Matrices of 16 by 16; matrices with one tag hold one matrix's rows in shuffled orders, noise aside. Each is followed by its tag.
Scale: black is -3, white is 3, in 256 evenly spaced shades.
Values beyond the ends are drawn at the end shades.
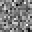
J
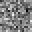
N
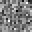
J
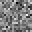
J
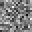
N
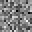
J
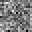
N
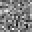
N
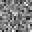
J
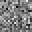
J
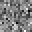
J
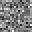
N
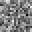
N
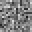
N
